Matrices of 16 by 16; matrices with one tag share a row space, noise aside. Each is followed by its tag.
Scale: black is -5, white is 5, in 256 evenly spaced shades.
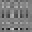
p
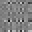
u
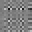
u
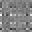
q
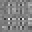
u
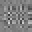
u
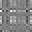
q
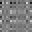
q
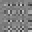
u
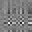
u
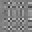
u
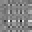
u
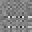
u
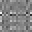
q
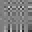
u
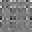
q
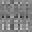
p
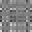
q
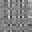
u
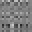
p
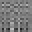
p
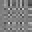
u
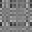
q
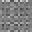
p
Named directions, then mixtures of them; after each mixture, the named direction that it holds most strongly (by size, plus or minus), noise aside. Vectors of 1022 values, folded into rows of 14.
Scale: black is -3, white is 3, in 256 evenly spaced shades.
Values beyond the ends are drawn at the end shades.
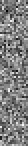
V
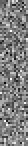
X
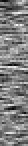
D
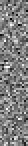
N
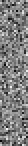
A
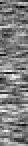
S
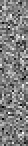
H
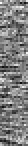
S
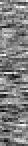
S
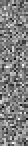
N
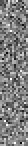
X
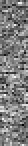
S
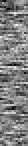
D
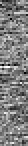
D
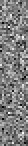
H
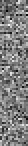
V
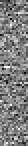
N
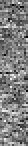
S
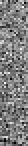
X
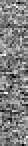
S
